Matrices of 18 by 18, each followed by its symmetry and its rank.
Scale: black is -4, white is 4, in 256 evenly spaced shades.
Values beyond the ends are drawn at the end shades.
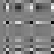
neither, rank one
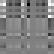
neither, rank one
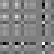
symmetric, rank one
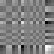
symmetric, rank one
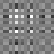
symmetric, rank one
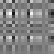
neither, rank one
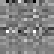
neither, rank three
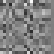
neither, rank three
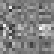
neither, rank three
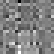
neither, rank three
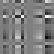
neither, rank one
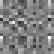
neither, rank three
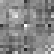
symmetric, rank three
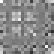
symmetric, rank three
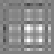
symmetric, rank one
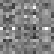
neither, rank three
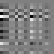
neither, rank one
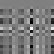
neither, rank one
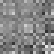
symmetric, rank three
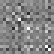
symmetric, rank three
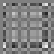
symmetric, rank one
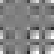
symmetric, rank one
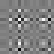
symmetric, rank one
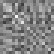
symmetric, rank three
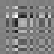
symmetric, rank one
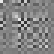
symmetric, rank three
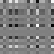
neither, rank one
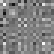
symmetric, rank three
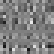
neither, rank three
